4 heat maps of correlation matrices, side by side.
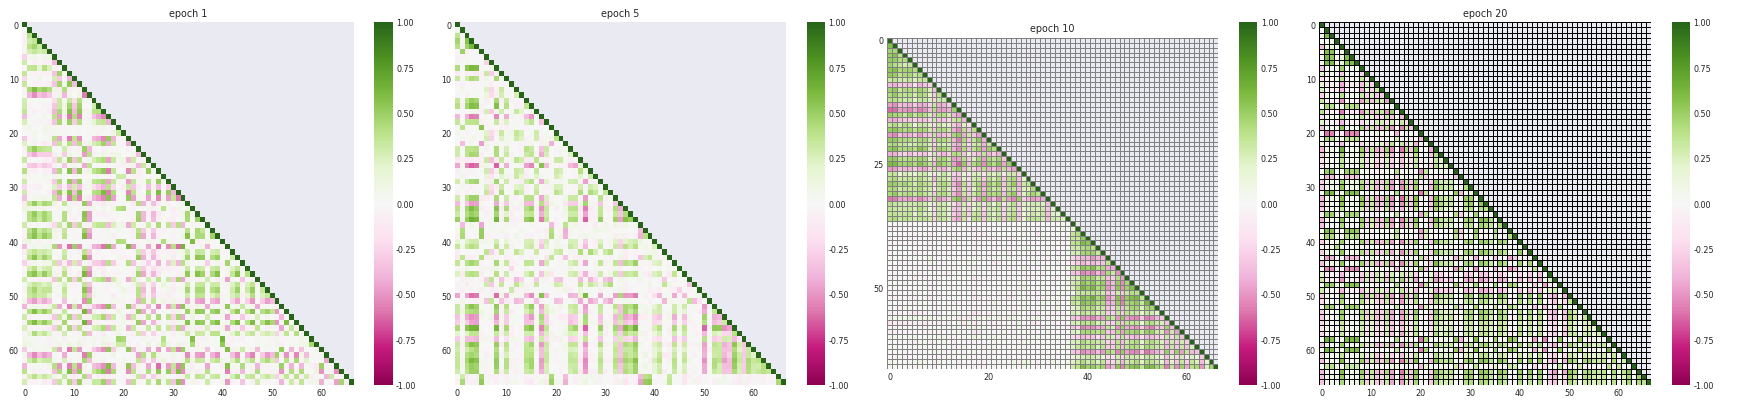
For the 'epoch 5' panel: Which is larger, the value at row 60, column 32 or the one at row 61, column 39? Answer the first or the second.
the first
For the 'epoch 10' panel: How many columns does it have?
67
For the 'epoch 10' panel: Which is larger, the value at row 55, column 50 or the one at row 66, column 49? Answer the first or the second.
the second
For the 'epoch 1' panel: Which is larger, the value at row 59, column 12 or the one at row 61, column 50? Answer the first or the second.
the first
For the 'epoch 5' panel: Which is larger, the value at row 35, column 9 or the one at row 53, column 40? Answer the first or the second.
the second
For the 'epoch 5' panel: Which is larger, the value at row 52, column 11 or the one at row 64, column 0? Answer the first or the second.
the second
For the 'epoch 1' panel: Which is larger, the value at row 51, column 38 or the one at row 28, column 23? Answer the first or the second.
the second
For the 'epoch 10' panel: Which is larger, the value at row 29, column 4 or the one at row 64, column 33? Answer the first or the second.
the first
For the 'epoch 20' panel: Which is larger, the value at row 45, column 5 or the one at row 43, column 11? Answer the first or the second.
the second
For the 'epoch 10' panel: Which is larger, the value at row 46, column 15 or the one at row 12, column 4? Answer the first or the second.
the second
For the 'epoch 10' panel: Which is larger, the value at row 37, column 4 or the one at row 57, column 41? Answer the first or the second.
the second
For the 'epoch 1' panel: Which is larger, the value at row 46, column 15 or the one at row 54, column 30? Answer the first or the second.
the first
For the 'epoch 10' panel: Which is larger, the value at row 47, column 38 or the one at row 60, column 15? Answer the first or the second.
the second
